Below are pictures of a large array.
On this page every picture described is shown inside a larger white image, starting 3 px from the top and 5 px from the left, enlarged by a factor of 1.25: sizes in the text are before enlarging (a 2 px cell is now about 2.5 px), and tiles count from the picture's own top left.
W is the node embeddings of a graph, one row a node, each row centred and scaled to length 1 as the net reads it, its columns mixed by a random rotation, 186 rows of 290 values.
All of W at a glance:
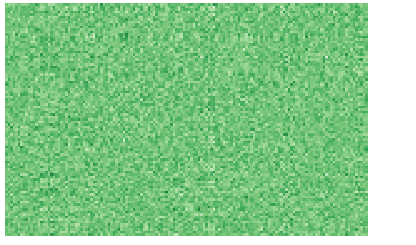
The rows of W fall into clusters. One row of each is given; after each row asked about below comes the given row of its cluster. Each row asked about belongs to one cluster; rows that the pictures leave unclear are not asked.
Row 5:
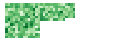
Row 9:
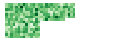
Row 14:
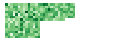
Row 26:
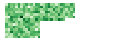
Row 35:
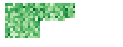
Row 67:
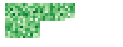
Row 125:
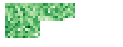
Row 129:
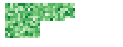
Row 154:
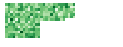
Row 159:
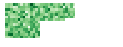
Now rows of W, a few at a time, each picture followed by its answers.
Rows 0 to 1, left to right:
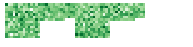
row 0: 14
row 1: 159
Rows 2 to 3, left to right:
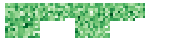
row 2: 5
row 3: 5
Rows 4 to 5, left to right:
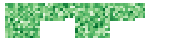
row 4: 154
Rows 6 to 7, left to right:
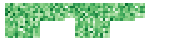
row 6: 67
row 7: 67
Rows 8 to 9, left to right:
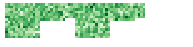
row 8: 5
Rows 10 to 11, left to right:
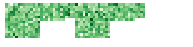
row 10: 129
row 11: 14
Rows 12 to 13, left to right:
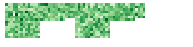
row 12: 14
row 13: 26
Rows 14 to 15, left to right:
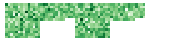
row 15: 154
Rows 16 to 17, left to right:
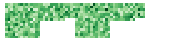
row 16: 129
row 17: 9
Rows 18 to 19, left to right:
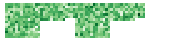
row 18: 5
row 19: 9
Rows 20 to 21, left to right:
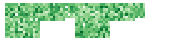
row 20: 67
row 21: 159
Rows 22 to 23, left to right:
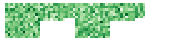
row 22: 35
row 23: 159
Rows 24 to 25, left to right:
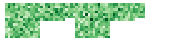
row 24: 26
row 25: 14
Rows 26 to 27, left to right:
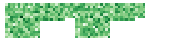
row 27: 26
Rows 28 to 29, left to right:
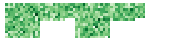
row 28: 35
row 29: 26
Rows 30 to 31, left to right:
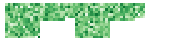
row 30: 26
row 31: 67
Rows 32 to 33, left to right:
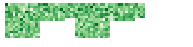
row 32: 14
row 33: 9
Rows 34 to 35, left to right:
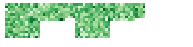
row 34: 125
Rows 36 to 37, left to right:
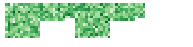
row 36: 129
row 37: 26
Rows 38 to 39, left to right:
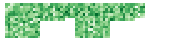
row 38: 129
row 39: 67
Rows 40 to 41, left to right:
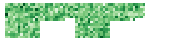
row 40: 9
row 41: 154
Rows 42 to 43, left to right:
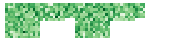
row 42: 35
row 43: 35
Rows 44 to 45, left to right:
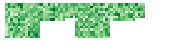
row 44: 154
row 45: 9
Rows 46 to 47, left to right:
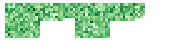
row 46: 35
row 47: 67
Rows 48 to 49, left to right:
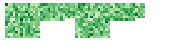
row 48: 14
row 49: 26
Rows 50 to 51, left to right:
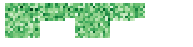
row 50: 9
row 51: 35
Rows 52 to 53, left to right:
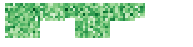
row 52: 35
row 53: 67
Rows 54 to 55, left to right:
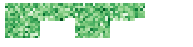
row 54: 125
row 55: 35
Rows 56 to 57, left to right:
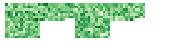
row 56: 14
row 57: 125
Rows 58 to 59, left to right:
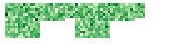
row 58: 9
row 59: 14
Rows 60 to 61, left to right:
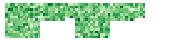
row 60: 9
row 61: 125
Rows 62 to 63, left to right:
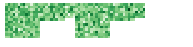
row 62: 67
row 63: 129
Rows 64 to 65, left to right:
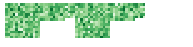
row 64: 67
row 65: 154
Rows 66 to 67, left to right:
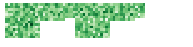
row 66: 5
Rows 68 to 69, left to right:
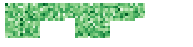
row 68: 14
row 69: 159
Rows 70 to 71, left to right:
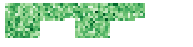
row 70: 125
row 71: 14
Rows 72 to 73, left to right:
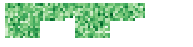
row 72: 154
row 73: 5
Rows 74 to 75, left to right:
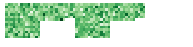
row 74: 125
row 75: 159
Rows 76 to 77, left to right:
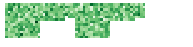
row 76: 26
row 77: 129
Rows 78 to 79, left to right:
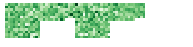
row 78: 125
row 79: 14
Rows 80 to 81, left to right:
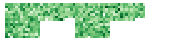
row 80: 125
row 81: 159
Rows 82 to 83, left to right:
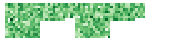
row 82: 154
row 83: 26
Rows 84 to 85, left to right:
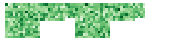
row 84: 14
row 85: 159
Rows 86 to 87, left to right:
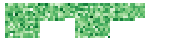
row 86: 14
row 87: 26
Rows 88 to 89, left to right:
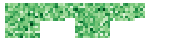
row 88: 5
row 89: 35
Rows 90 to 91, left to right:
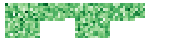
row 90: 14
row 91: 129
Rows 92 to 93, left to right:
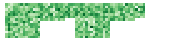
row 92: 129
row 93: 67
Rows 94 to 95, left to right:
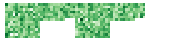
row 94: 14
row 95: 154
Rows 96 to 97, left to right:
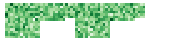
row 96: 9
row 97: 67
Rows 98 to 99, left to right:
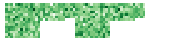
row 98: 35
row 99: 159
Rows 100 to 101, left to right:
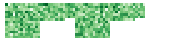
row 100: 14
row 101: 159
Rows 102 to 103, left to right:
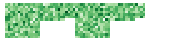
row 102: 129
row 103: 9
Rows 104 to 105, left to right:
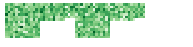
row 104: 67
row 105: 35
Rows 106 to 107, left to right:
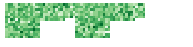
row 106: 154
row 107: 5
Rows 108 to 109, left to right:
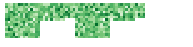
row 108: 129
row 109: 9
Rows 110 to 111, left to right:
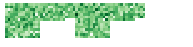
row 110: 5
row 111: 9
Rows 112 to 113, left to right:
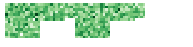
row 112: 9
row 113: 159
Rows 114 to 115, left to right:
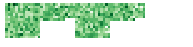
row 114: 26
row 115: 5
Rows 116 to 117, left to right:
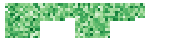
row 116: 125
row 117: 26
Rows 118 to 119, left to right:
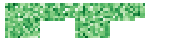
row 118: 26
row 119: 129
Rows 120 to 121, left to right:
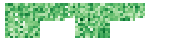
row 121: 154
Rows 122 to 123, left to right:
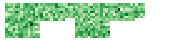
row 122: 5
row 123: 159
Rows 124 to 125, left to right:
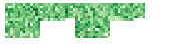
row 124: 35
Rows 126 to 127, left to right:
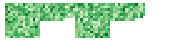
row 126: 67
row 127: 154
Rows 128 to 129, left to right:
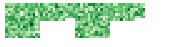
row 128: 5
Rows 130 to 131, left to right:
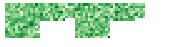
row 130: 5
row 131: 26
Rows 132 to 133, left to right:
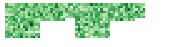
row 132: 5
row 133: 129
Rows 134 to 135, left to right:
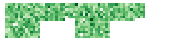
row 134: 26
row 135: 14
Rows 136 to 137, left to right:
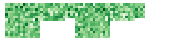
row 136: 9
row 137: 35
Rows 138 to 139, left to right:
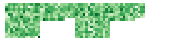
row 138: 26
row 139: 67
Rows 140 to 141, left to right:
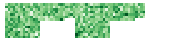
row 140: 125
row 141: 159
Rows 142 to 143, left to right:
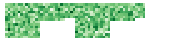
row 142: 129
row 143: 5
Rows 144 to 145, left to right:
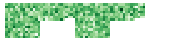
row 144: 125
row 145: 67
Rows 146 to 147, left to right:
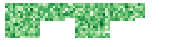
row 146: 129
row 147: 5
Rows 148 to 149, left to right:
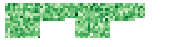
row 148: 26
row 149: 9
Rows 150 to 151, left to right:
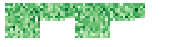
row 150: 35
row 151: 35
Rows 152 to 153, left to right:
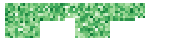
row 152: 67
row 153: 26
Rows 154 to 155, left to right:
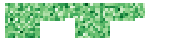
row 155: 159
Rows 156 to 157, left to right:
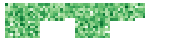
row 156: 14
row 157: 5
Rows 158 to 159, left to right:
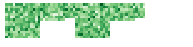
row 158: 35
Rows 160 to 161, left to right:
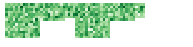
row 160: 9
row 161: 67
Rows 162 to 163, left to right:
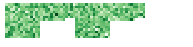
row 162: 159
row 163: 125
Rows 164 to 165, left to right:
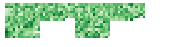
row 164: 5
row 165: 125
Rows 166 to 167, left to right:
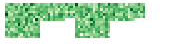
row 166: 9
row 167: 14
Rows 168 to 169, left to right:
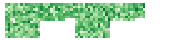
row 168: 129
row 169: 35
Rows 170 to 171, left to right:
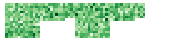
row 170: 159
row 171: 9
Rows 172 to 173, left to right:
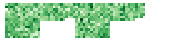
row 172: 125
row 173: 154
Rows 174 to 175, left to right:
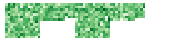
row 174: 26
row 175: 35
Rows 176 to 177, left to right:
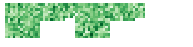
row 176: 154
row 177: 5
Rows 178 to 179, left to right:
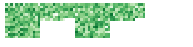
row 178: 35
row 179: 5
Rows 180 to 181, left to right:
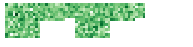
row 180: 14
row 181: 5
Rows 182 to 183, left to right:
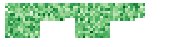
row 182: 125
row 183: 154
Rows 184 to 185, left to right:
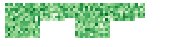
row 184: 35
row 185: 9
